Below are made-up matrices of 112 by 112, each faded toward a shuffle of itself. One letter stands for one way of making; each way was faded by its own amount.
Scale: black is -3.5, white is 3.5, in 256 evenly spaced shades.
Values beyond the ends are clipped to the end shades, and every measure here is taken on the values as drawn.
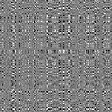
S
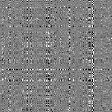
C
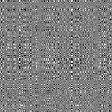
S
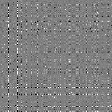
C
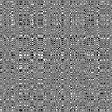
S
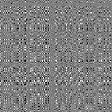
S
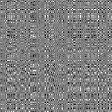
S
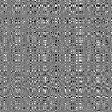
S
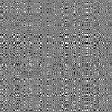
S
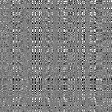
C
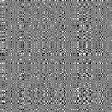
S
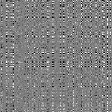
C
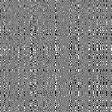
C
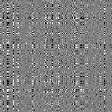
C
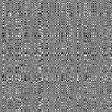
S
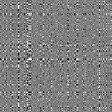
C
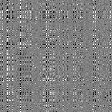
C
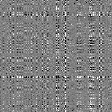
C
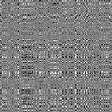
S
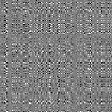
S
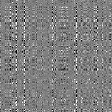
C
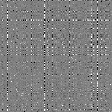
C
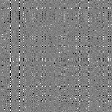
C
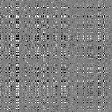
C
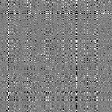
C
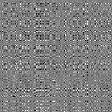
S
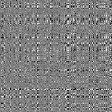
C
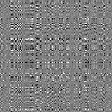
S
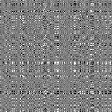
S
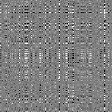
C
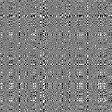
C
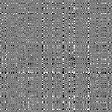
C
